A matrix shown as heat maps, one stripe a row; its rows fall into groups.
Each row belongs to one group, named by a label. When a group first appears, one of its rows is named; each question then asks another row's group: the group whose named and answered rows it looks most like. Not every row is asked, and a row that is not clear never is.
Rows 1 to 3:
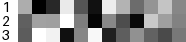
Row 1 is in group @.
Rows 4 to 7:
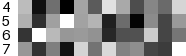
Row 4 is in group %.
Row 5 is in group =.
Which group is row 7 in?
%
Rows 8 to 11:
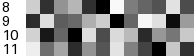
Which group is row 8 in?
@
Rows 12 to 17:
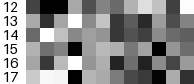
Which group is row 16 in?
=
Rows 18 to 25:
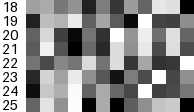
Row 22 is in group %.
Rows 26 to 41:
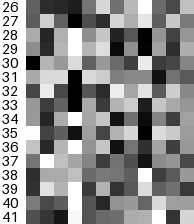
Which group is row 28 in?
=
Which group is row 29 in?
=
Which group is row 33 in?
%
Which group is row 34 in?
=
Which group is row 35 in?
%
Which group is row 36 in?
=
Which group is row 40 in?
@
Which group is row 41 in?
@
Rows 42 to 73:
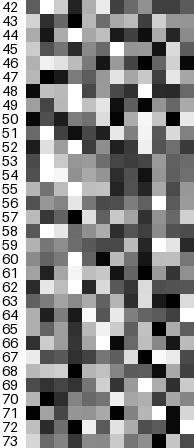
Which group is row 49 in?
=
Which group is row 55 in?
=
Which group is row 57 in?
%
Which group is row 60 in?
@
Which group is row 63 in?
%
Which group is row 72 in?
%
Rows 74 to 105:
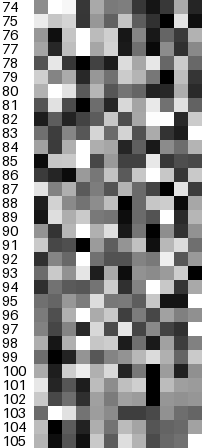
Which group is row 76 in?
=
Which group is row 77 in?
=
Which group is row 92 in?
@
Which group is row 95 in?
%
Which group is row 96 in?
=
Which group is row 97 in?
%
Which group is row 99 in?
@
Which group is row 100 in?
=
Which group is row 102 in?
%
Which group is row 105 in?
%
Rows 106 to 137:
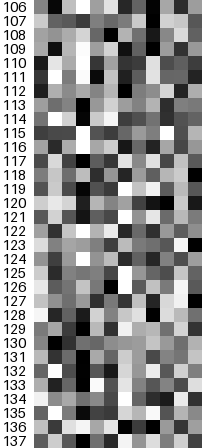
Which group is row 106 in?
=
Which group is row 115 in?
@
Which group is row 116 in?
=
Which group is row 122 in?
=
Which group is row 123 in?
@
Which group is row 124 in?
=
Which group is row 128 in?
%
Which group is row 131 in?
%
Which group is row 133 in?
%
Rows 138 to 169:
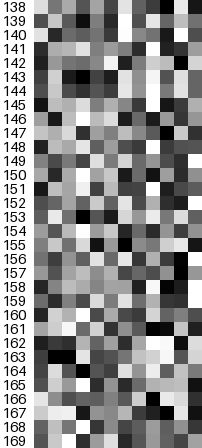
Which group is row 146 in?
=
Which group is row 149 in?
%
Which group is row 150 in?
=
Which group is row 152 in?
%
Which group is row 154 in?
=
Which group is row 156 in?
%
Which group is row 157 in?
=
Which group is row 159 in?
%
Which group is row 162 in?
@
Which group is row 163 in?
@
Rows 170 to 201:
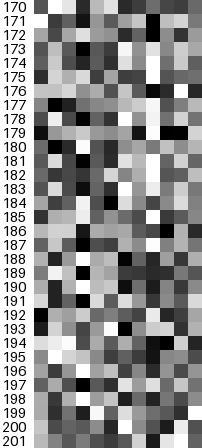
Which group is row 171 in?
%
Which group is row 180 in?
@
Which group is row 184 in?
@
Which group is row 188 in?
=
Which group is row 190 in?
=
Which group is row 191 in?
%
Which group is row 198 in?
=
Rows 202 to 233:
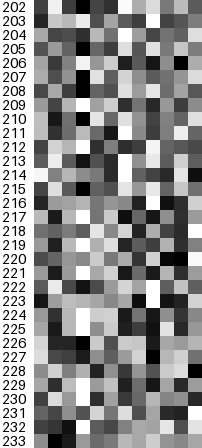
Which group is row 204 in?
%
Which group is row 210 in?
%
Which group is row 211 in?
@
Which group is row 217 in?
=
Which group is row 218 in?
%
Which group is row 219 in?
=
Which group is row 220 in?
%
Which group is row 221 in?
=
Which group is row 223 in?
%
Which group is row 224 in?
=
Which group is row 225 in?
=
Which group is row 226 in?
%
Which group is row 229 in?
=
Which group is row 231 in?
%
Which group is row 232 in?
@
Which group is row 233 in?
@
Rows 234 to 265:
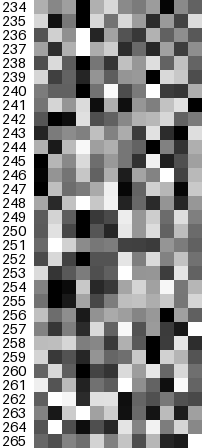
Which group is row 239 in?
%
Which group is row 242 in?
@
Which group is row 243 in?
%
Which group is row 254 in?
@
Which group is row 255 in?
@
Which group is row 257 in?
%
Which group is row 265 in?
%
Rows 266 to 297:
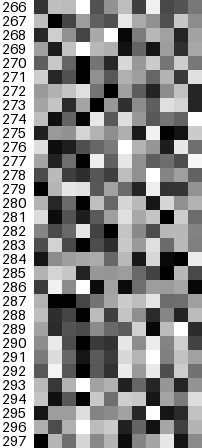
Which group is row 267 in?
@
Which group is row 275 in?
%
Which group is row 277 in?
%
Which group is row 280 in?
%
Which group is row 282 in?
@
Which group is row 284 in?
%
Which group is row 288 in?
%
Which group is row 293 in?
=
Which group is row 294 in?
%
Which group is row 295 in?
%
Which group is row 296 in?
=
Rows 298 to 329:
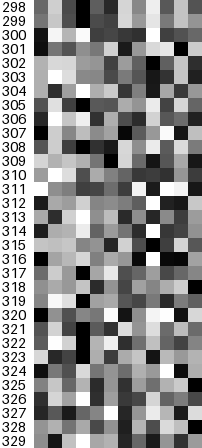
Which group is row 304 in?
=
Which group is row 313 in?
=
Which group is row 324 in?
@
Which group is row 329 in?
=
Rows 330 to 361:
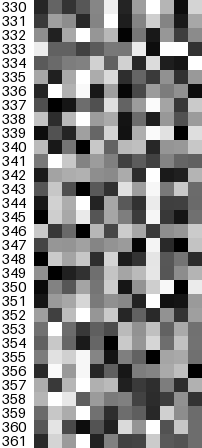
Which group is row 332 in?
=
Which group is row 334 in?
%
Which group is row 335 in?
=
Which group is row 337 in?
@
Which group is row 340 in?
%
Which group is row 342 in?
%
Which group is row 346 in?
%
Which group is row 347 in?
%
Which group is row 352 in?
=
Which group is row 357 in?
=
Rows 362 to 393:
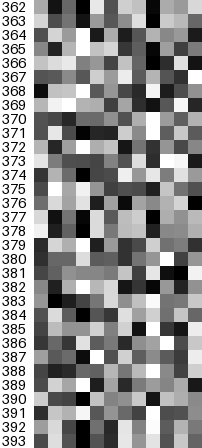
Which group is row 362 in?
%
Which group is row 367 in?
%
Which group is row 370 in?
@
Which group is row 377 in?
%
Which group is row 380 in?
@
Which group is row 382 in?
=
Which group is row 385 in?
%
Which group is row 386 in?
@
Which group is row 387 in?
%
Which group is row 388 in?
@
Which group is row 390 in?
%
